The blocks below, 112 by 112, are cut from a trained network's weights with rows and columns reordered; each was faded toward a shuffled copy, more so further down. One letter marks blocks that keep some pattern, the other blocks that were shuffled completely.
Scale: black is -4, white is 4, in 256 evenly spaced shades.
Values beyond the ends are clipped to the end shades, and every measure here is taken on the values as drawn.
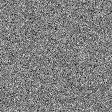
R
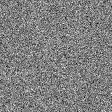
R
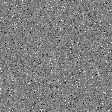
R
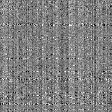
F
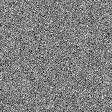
R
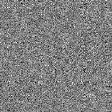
F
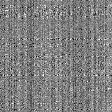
F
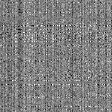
F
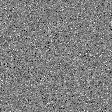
R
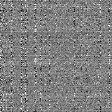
F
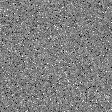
R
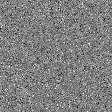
R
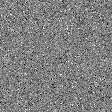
R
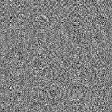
F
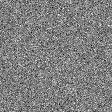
R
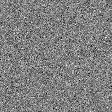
R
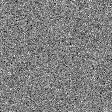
R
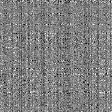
F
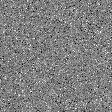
R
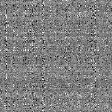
F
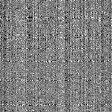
F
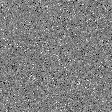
R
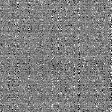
F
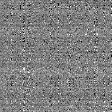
F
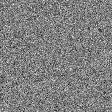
R
